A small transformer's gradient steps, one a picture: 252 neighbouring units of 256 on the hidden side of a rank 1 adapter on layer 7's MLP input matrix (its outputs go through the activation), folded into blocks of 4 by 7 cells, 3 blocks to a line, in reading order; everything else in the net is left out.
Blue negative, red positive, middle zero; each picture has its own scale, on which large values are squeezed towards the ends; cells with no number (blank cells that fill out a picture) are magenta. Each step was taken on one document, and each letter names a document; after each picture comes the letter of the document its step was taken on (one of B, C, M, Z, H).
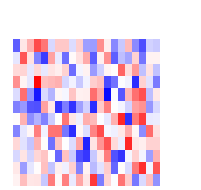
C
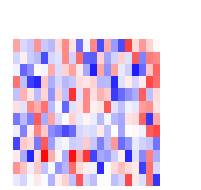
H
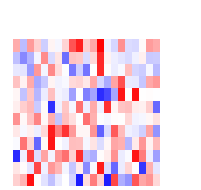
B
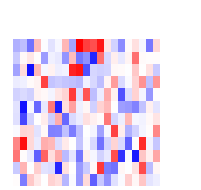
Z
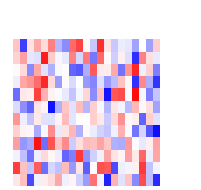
B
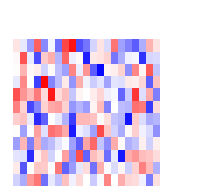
C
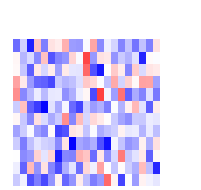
C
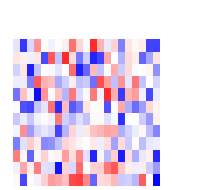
Z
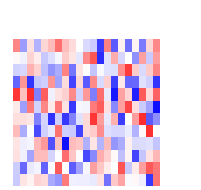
H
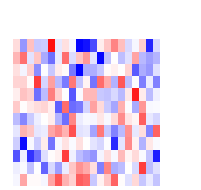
Z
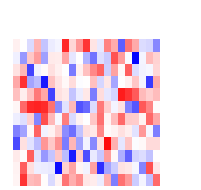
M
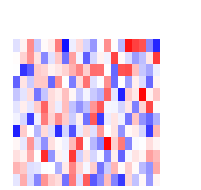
M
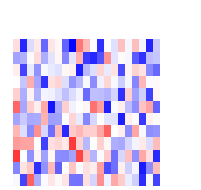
B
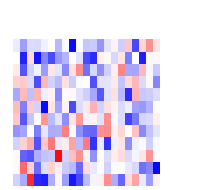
C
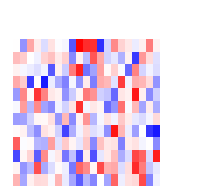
Z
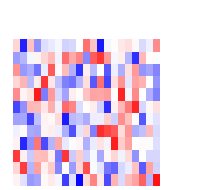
B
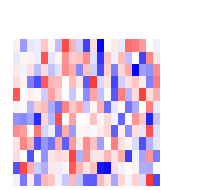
H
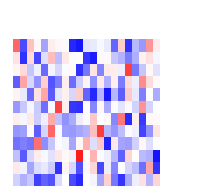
C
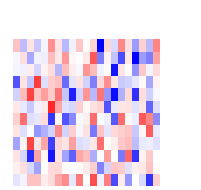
H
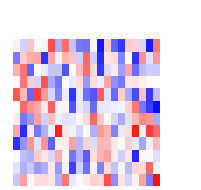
H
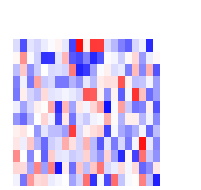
Z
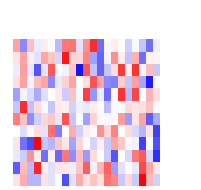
B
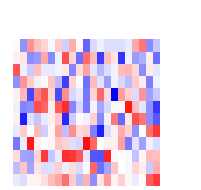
H
